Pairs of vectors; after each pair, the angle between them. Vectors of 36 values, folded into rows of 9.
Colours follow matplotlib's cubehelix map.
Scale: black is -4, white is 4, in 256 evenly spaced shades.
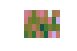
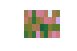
nearly parallel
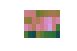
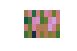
partly aligned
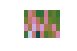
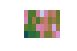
orthogonal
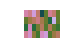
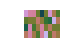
nearly parallel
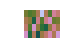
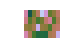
partly aligned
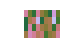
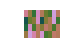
nearly parallel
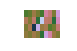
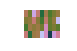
orthogonal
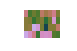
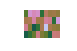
nearly opposite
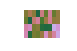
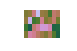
nearly opposite
